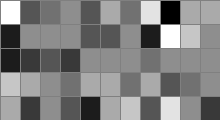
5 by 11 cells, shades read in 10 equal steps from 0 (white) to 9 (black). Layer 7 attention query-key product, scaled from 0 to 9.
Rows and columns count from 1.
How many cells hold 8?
4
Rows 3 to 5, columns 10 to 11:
4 4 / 5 4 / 4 7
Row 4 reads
2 3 4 5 3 3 5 3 6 5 4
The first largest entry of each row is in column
9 1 1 9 5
